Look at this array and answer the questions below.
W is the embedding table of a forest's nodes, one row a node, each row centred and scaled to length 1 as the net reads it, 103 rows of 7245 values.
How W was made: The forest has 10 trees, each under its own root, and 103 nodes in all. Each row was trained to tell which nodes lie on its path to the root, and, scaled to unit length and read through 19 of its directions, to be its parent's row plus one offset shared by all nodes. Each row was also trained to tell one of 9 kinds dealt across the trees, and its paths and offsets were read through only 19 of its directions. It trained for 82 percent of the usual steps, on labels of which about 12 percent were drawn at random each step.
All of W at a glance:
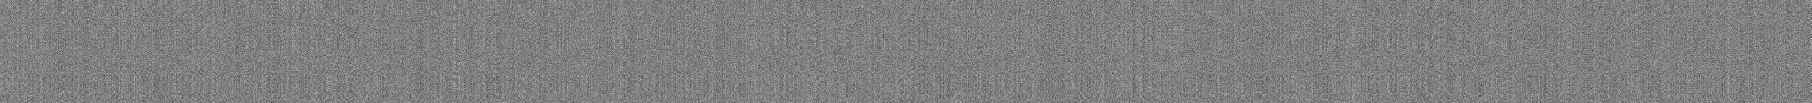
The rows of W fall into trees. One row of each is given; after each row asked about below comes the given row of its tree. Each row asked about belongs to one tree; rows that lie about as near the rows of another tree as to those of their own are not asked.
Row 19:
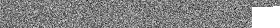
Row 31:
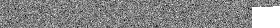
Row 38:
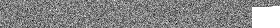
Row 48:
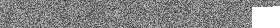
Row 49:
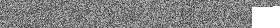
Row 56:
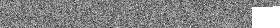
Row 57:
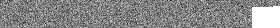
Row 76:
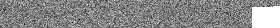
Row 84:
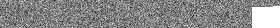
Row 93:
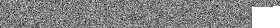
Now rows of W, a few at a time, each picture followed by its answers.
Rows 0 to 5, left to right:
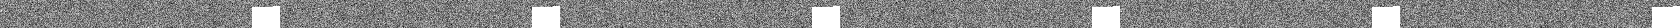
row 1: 48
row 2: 56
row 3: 48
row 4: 84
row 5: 56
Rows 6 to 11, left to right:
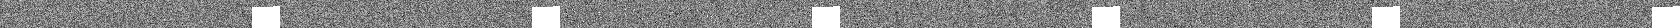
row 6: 84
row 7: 48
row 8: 84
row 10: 56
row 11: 38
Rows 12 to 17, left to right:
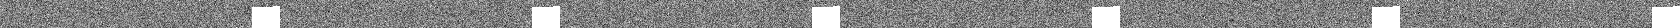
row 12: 19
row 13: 57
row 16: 56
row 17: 84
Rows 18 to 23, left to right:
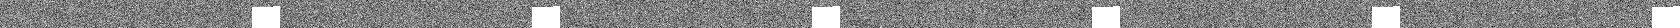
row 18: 76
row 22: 49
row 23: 57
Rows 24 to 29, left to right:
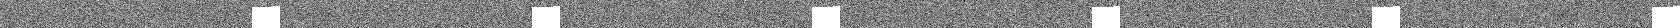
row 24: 48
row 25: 49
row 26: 48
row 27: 31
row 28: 84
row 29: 38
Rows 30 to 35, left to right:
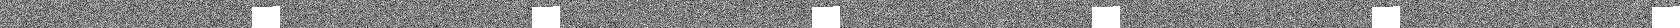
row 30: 38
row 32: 38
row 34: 57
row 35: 31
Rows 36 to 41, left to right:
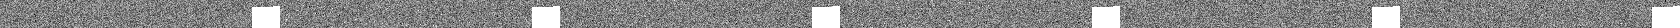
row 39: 76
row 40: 48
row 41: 84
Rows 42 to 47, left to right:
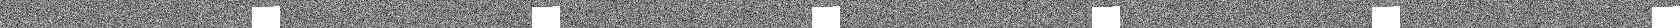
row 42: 48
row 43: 38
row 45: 38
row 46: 48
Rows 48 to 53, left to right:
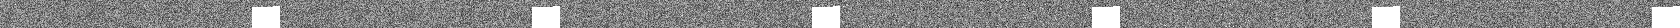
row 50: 38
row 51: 19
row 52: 48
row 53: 19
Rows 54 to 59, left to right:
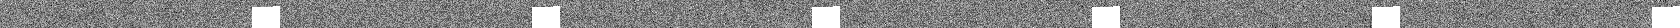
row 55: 93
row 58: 49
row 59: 57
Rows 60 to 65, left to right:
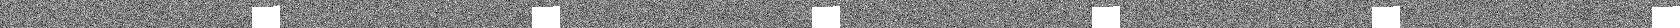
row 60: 93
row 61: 31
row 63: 84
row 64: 76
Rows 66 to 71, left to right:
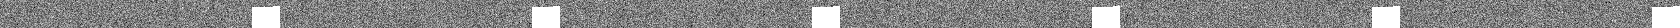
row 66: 84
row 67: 48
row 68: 57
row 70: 48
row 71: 19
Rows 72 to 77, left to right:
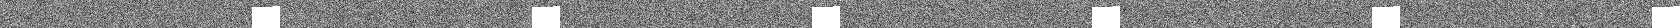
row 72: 56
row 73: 57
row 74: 93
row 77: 57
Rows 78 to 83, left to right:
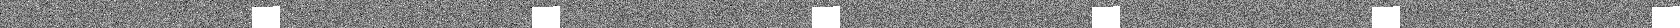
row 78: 38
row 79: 57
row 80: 57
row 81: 93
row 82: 76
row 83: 84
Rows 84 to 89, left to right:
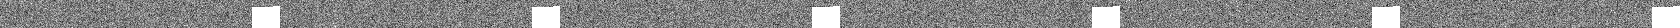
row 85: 31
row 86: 84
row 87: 38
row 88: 48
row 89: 57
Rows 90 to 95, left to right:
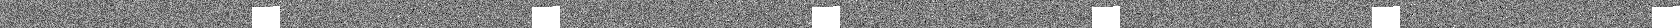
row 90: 84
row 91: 38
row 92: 84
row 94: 19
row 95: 38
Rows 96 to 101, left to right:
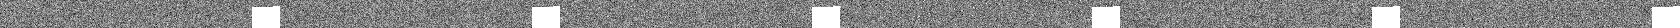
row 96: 38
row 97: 57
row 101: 57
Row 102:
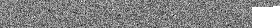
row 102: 93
